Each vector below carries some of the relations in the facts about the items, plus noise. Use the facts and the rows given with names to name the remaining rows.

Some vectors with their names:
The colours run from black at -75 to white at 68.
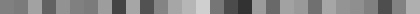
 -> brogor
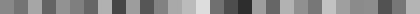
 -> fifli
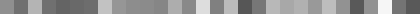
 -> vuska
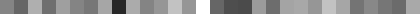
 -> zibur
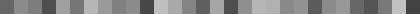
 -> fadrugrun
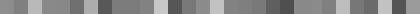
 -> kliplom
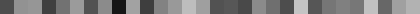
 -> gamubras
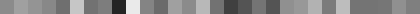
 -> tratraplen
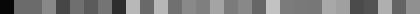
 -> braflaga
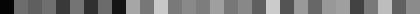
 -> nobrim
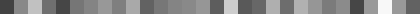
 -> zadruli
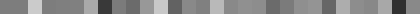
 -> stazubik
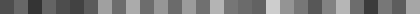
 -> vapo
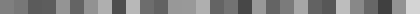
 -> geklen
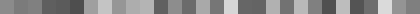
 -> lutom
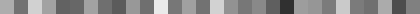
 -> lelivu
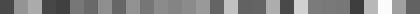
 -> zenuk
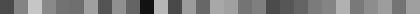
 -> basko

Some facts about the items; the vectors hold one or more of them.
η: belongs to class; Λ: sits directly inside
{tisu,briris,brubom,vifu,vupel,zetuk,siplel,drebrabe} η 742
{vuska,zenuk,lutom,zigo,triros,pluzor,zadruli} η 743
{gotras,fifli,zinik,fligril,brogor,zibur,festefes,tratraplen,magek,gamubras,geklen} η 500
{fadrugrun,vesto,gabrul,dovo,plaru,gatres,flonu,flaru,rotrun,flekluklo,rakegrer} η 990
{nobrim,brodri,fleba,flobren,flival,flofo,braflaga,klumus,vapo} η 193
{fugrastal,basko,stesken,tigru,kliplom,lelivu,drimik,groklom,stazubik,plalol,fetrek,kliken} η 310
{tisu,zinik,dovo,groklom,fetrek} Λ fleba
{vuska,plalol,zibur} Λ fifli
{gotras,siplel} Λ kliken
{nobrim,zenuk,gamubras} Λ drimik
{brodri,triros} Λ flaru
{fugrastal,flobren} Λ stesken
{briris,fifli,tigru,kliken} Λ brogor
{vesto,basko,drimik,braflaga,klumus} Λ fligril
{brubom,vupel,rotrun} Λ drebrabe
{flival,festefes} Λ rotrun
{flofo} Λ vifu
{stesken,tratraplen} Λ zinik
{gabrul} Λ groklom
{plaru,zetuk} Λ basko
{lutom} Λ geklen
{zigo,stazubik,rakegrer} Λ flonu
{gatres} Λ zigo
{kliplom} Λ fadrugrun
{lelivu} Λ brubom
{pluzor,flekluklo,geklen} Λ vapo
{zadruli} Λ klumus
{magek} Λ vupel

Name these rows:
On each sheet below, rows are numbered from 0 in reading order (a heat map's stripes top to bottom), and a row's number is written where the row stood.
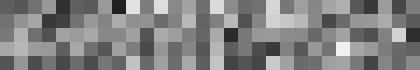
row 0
flival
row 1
zigo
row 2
dovo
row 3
stesken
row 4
fleba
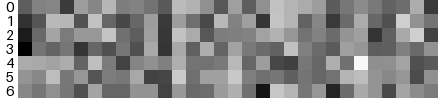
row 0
flonu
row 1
zetuk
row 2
plaru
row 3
klumus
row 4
fugrastal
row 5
kliken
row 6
vifu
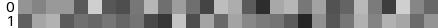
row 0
tisu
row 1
drimik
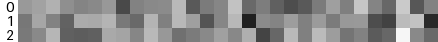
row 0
fetrek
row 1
gabrul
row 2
triros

